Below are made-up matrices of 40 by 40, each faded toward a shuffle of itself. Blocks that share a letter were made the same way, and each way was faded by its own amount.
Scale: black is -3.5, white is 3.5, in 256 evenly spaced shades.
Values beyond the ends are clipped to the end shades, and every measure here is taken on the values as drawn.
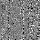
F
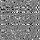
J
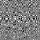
J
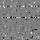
J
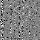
F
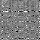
J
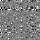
J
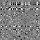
J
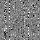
F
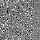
F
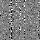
F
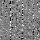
F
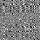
J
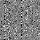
F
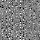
F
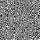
F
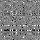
J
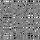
J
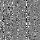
F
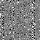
F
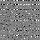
J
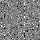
F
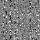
F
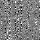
F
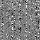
F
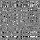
J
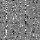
F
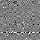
J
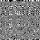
J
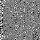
F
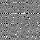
J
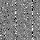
F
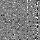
F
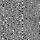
F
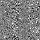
F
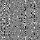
F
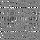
J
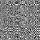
J
